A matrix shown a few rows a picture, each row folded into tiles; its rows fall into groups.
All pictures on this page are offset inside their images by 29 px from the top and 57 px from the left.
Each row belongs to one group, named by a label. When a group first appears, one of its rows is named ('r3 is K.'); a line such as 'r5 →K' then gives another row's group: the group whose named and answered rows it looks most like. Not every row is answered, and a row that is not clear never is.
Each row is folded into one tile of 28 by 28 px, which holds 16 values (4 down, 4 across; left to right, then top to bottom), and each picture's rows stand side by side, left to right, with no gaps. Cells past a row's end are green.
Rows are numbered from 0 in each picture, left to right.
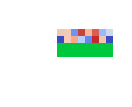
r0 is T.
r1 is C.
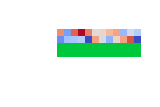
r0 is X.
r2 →C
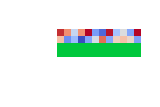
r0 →X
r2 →T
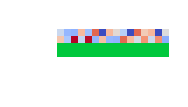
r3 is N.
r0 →N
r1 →N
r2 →T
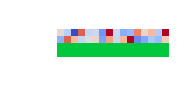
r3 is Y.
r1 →Y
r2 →T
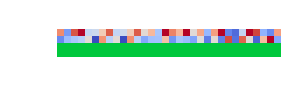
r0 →X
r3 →Y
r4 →X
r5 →X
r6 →N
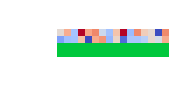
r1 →C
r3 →Y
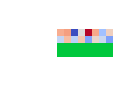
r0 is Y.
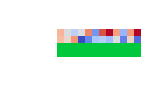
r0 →C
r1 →X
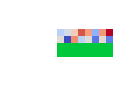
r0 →N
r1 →X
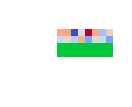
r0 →Y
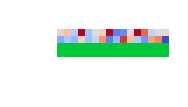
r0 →Y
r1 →T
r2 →T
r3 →C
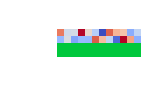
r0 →X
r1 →T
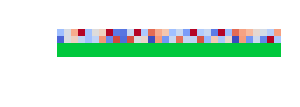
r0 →T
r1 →T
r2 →N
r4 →T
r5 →N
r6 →N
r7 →N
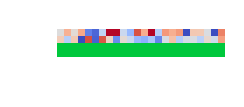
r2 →X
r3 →Y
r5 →Y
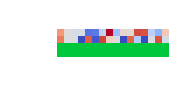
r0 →C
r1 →N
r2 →N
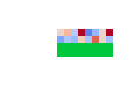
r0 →Y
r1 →T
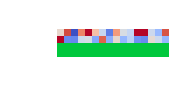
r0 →Y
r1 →C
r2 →X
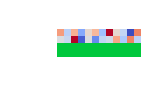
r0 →C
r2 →N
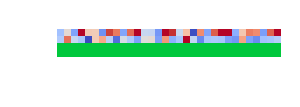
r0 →T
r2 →X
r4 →C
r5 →X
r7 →X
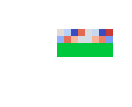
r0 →T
